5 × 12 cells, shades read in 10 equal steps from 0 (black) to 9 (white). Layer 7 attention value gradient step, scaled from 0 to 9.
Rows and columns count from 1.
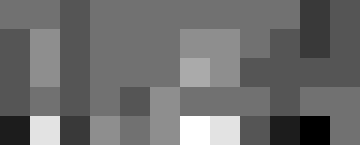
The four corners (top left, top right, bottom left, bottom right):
4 3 1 4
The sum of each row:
44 45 46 45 50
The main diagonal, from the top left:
4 5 3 4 4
